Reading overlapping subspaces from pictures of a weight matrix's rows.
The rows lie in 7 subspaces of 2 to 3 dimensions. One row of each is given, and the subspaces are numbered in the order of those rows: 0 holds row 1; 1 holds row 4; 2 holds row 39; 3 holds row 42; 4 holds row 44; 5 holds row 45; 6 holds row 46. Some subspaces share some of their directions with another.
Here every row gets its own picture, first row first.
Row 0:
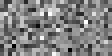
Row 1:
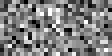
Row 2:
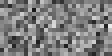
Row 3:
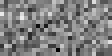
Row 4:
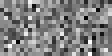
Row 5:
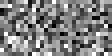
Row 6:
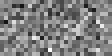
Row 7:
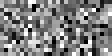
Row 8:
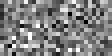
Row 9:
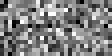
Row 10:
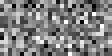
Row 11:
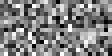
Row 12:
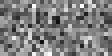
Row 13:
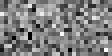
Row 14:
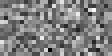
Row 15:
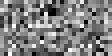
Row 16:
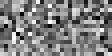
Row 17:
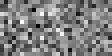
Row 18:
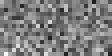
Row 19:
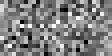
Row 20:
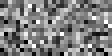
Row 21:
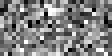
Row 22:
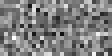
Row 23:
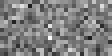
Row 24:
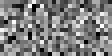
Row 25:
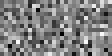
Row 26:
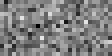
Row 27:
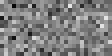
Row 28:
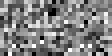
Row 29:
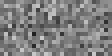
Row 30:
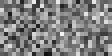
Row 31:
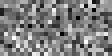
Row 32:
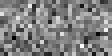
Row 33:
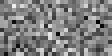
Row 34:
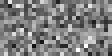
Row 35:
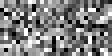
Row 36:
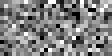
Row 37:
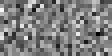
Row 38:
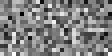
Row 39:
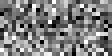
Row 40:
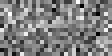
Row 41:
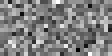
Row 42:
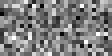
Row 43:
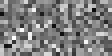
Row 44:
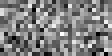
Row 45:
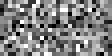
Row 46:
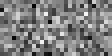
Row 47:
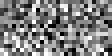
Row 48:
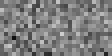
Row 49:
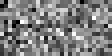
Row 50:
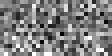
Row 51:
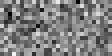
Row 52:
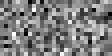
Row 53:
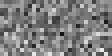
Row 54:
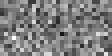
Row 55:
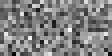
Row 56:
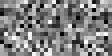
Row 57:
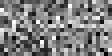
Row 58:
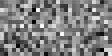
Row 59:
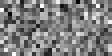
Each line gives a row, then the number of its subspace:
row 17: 5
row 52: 1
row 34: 4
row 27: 6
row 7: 1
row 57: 1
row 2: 4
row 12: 6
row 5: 4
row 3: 0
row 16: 1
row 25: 1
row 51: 2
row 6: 3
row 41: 4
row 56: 3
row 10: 6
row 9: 5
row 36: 3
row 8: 5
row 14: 3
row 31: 3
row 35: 1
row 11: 4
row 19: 5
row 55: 1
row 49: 5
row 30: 2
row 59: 2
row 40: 2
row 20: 5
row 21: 0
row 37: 6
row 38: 1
